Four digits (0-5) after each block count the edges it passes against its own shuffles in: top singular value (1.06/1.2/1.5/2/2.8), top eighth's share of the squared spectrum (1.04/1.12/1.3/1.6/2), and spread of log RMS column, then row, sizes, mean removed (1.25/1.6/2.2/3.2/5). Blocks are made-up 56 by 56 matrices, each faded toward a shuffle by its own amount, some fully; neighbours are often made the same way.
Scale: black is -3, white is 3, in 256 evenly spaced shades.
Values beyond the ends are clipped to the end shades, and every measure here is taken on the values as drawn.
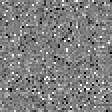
2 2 0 1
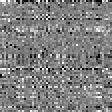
4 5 2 3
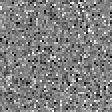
0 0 0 0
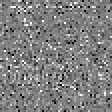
3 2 0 1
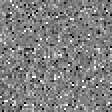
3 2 0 1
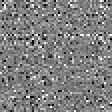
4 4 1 2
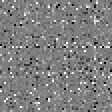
3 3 1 2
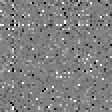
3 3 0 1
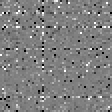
3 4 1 2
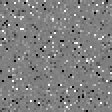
0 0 0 0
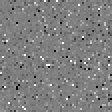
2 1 0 0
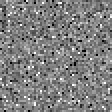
0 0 0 0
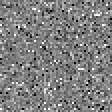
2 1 0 0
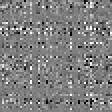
2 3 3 4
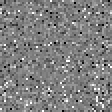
1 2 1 1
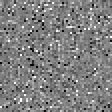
0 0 0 0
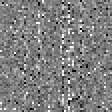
2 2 2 0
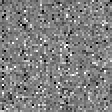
1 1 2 0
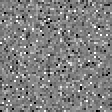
0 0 0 0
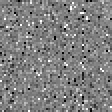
1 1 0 0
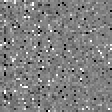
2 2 1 0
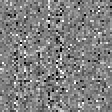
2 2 3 0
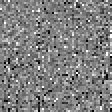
1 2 2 0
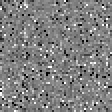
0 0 1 0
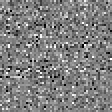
3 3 2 2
